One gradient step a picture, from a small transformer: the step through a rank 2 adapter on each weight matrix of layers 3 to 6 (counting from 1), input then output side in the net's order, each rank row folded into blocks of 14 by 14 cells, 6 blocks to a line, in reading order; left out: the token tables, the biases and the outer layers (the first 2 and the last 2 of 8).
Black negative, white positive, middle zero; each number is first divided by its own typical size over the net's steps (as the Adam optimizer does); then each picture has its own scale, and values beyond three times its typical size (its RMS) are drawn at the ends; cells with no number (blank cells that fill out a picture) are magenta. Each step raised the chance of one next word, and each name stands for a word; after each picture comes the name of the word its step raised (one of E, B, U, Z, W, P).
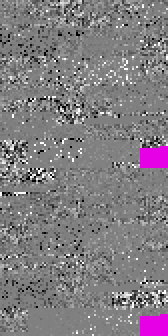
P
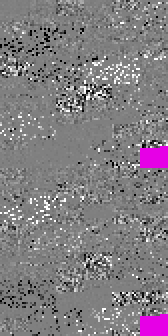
P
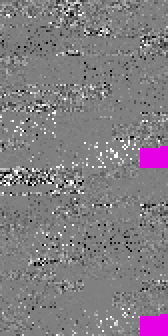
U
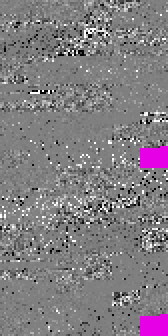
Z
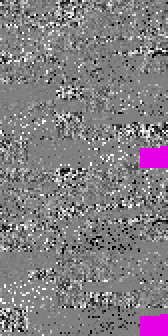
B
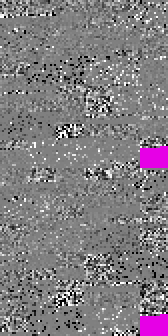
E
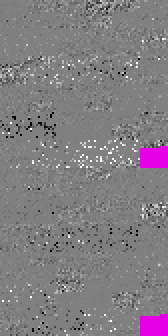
Z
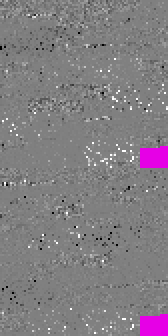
U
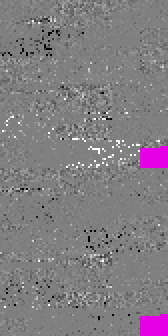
U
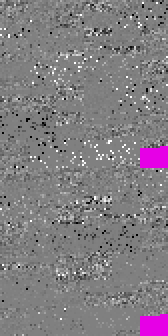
Z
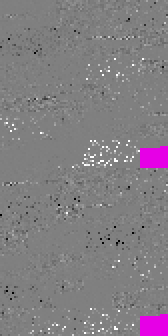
U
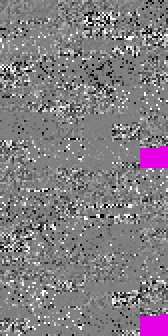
E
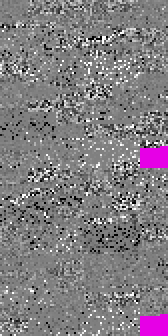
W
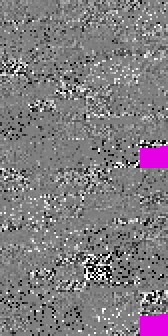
E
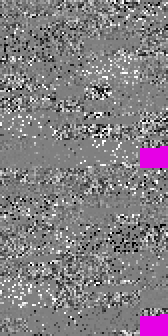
B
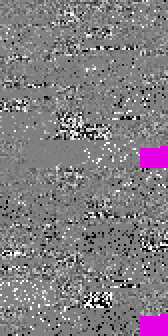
B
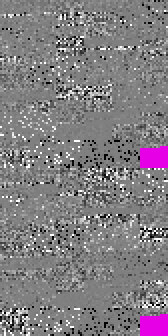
E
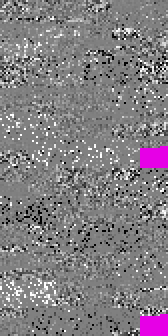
B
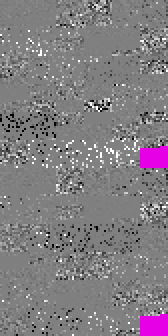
Z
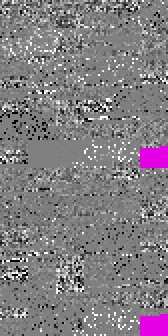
W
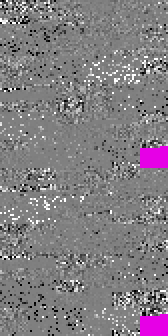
P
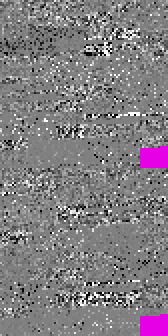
P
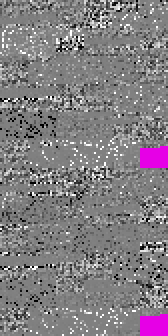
W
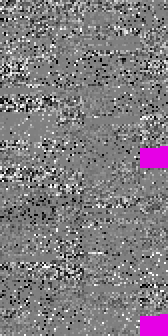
E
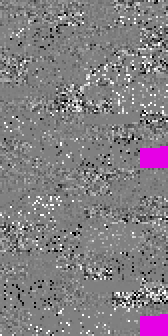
P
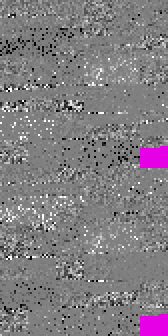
P
